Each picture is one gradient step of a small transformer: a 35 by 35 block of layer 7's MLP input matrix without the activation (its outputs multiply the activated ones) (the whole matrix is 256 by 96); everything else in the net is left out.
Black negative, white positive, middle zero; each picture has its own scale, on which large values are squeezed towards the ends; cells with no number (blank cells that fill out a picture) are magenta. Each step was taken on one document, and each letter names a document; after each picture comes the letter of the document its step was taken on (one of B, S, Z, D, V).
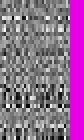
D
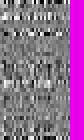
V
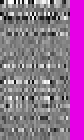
V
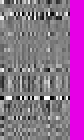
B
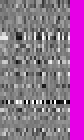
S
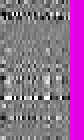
B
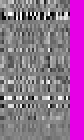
B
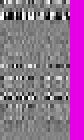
B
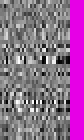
S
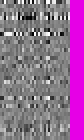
V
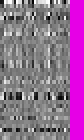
V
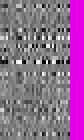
S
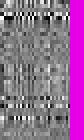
B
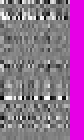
B
